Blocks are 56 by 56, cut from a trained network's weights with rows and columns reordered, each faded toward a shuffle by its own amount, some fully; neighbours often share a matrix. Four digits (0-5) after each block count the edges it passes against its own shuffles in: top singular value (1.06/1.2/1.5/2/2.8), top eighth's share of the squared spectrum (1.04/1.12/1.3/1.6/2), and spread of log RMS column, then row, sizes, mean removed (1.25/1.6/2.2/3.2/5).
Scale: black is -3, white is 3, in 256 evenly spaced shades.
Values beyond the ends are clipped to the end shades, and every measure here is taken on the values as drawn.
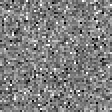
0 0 0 0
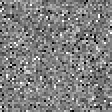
0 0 0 0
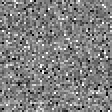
1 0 0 0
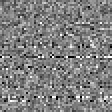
4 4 0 3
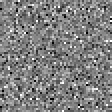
2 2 0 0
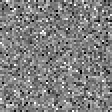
1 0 0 0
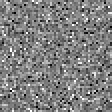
0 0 0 0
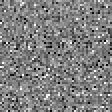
2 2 0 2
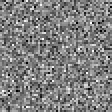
0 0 0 0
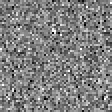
1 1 0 0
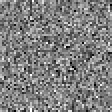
2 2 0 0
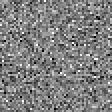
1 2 0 1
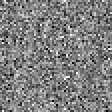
0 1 0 0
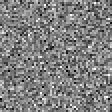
1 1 0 0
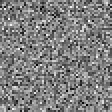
2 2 0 0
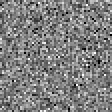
0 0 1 0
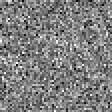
2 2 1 0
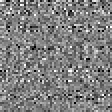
4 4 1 3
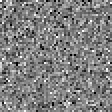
2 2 0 1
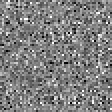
3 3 0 2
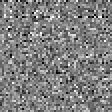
3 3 0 2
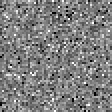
1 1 0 0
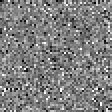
2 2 0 1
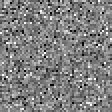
2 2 0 1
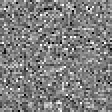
2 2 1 1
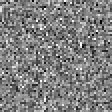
1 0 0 0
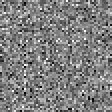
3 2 1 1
